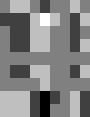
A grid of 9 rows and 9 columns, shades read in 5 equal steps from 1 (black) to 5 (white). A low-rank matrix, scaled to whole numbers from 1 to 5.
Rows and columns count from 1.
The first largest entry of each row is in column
2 5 4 4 1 4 5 1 1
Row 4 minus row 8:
-1 -2 -2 2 3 1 0 -2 2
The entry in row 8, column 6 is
2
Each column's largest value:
4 4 4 4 5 4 3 4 4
